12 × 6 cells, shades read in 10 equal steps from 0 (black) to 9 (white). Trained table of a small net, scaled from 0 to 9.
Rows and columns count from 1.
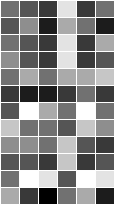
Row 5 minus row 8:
-3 2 0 3 -1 2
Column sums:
50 53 36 66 56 46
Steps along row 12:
down down up up down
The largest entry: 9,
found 4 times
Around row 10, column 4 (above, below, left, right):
7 3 2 2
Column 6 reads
4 1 6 3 7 2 4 5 2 3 8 1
